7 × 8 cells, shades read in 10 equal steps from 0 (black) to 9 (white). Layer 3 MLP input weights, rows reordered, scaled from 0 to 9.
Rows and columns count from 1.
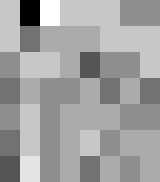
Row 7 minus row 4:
-1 2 0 1 -2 2 -1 2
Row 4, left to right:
4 6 5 5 6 4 6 4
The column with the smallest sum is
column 1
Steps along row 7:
up down up down up down up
